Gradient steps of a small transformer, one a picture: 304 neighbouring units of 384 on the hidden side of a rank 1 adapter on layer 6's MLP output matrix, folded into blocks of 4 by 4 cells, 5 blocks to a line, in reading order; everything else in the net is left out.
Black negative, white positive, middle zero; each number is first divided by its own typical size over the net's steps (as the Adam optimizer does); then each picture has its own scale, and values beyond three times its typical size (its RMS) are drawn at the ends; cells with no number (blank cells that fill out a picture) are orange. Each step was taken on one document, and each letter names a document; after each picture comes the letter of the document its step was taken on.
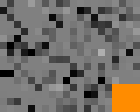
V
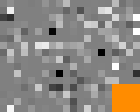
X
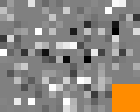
X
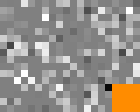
V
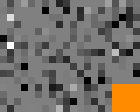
V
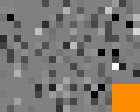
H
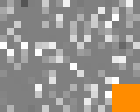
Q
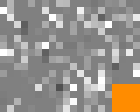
V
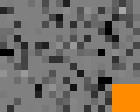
H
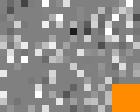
Q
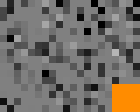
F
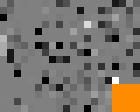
X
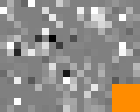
V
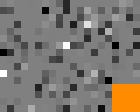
H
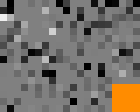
F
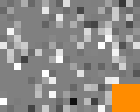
F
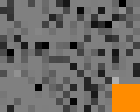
H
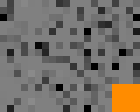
X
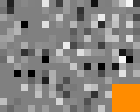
F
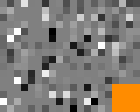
F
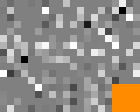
H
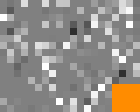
F
